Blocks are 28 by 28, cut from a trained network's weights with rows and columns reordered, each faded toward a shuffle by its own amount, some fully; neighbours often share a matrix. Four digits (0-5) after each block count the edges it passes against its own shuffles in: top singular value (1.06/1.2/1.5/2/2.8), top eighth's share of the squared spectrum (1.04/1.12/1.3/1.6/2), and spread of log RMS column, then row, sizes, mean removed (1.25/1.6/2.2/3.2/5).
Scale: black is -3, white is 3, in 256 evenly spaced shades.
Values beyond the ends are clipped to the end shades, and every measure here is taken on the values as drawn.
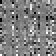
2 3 4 0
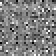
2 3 3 0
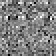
3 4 0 2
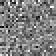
2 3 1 1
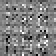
2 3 3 1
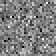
0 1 0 1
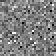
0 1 0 0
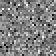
0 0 0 0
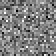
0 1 0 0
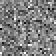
0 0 0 0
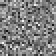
2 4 1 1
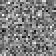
1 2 0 0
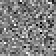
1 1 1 0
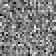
0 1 0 0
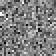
0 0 0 0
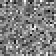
0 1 0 0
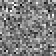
1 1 0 1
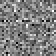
2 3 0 1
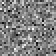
0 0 0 0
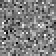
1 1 0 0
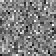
1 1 0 0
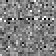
2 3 0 1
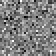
0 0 0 0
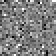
1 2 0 1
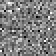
1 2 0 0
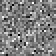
0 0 0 0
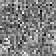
1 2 0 0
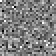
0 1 0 0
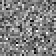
0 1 0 0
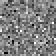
1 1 0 0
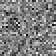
2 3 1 1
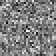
1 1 0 0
